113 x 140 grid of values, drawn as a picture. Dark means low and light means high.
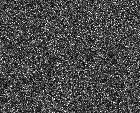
Stripes: none. Average level on the scale: 30%. Histogram: skewed, a long tail of high values. Odd rows or columns: none. Grain: fine.
